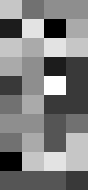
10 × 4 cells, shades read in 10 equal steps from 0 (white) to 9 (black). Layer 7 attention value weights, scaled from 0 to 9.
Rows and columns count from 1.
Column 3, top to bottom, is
4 9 1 8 0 7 6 6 1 6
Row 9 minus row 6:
4 -1 -6 -5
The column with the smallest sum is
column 2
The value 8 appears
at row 2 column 1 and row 4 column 3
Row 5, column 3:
0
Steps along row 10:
same same up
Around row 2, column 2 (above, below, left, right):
5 3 8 9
